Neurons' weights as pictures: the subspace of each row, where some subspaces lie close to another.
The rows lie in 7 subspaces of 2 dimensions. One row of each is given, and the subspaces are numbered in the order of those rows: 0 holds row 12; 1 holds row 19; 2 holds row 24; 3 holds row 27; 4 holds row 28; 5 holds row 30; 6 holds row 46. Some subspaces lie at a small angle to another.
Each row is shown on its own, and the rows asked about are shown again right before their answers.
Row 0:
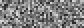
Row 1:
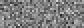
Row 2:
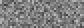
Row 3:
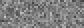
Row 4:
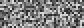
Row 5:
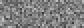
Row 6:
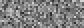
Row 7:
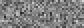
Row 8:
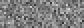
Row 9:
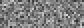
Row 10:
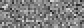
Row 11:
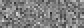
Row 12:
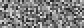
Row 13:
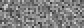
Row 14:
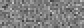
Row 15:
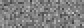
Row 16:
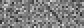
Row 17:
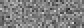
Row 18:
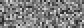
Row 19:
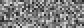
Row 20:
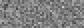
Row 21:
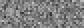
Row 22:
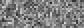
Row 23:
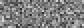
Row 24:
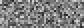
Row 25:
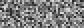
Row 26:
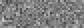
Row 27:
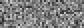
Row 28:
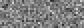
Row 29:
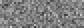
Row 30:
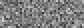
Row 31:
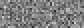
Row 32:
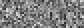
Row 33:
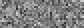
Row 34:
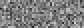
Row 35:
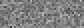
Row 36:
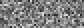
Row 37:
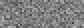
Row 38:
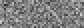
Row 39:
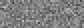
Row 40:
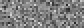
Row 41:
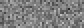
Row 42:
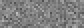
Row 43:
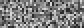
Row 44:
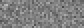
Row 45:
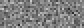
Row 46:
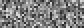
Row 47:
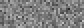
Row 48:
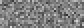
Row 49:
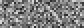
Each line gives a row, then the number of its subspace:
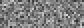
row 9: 2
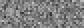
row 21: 1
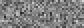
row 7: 1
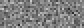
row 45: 0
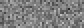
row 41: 3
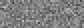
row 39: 4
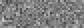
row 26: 3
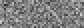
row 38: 2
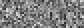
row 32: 6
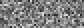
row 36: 4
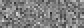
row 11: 6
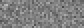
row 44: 0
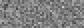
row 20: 0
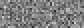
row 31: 6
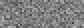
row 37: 5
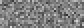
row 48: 2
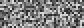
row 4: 4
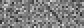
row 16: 2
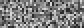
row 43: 6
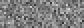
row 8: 3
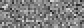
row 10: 4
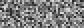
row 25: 1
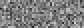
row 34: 6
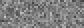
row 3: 1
